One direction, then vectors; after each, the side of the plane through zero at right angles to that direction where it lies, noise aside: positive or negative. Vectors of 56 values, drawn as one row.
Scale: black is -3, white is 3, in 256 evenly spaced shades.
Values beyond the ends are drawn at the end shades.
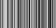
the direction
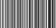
positive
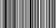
negative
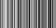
positive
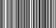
positive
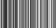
negative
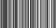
negative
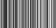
negative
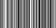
positive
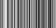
positive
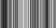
negative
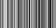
positive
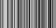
positive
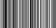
negative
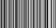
negative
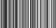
negative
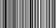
negative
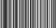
negative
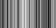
positive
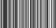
negative
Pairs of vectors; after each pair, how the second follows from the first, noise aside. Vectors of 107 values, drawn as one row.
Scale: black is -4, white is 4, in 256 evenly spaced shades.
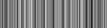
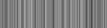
shrunk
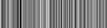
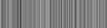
shrunk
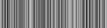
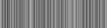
shrunk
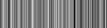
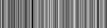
reversed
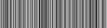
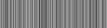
shrunk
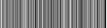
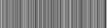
shrunk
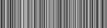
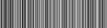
sign-scrambled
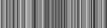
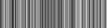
reversed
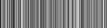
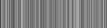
shrunk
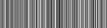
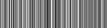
reversed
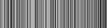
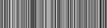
sign-scrambled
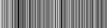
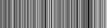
reversed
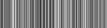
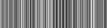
reversed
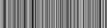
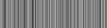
shrunk
